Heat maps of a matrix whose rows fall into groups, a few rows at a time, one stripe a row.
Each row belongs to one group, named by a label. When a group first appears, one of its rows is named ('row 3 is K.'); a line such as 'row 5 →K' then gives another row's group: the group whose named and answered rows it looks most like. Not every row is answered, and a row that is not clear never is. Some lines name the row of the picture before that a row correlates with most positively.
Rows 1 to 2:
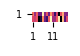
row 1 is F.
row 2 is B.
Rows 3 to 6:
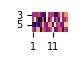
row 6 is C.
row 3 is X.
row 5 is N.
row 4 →X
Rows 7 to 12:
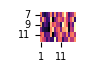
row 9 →N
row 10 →N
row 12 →X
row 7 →N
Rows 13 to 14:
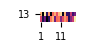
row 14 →N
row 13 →F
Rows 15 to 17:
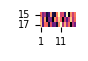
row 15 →B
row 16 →F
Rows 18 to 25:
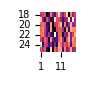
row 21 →B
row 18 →B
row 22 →X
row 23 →C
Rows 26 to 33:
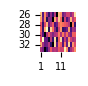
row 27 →F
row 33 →N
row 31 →X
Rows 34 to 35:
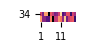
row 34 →C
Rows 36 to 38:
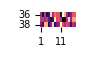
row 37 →X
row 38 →C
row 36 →N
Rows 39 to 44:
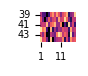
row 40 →N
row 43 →B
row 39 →N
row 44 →B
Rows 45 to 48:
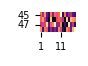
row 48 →C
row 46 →B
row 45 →F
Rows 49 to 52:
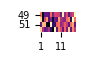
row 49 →N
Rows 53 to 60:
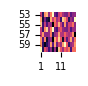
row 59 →N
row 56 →C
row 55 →F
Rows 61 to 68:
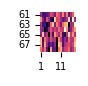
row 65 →X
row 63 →N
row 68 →C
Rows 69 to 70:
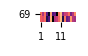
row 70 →F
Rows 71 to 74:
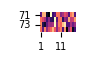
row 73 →N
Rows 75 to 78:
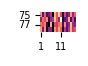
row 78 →F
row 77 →F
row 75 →F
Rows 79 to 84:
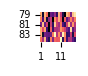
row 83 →N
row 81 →X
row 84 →F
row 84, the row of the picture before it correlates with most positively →77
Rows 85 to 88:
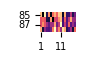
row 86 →F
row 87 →X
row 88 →N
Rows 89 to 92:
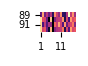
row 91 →F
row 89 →X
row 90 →B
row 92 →B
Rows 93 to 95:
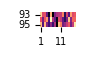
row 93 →B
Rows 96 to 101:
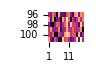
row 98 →N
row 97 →F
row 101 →X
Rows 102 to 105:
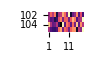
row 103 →N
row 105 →N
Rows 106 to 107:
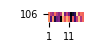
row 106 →X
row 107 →F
